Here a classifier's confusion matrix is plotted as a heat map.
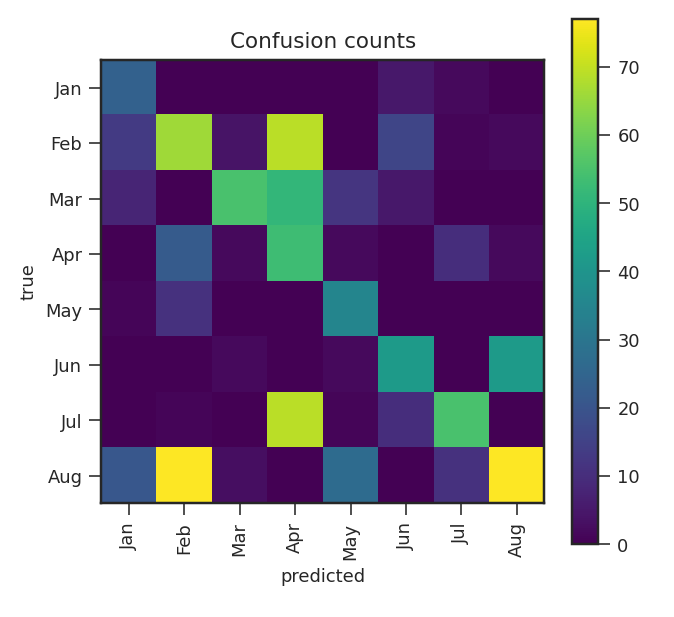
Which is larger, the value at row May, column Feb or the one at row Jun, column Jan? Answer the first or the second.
the first
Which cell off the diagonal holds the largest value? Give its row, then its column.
Aug, Feb
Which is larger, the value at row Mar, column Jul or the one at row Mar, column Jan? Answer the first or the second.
the second
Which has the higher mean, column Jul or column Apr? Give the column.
Apr
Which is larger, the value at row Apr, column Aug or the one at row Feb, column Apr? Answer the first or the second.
the second
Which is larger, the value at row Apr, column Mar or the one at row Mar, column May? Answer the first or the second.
the second
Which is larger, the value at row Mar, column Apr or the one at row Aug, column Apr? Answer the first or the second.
the first
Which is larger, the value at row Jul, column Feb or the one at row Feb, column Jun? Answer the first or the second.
the second
